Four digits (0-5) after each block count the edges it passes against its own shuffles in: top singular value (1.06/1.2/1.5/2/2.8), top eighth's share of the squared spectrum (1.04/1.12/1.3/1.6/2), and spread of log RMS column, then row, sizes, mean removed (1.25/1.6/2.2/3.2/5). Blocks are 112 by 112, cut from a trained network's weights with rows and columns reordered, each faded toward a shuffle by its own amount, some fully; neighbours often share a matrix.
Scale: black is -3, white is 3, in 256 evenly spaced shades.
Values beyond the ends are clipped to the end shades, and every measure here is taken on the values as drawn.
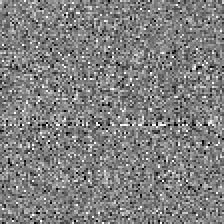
3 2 0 2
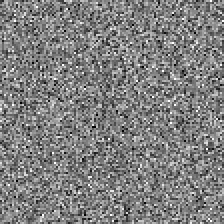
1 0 0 0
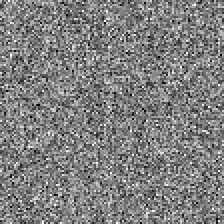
2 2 0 0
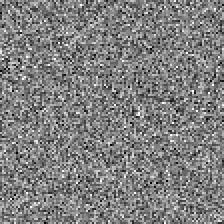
0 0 0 0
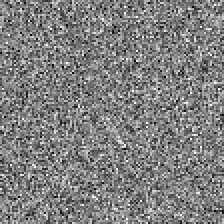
0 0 0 0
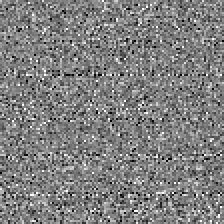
3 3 0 3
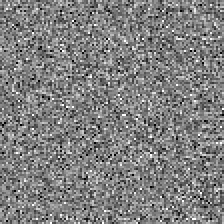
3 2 1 1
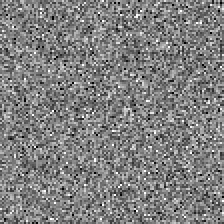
0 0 0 0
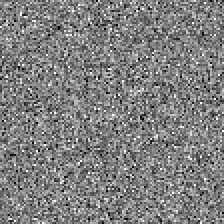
0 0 0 0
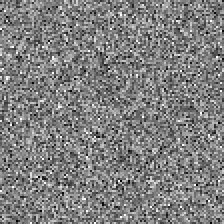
0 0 0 0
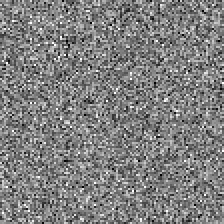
2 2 0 0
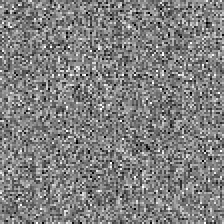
3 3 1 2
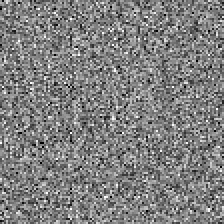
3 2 0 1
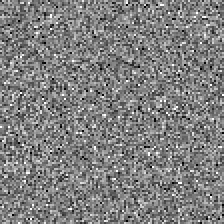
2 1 0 0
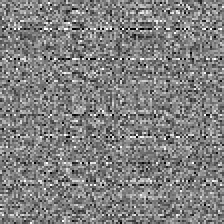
5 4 2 3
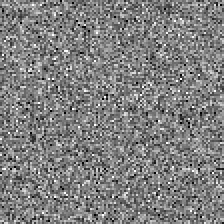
3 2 0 1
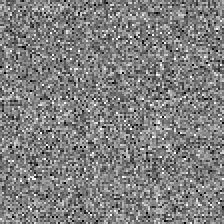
3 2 0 1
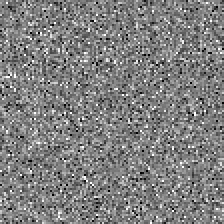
2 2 0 1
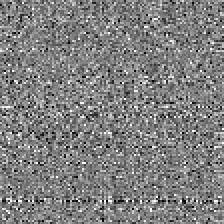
4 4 0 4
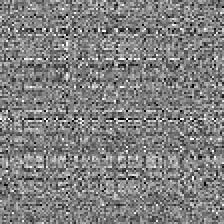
5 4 2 3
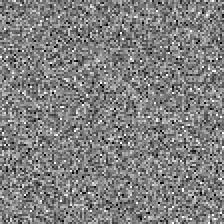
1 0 0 0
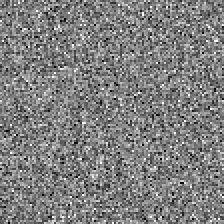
2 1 0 0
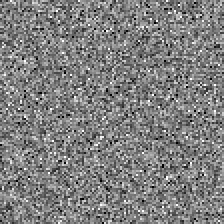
1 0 0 0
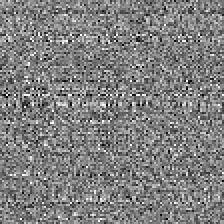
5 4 2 3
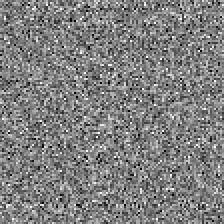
3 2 0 1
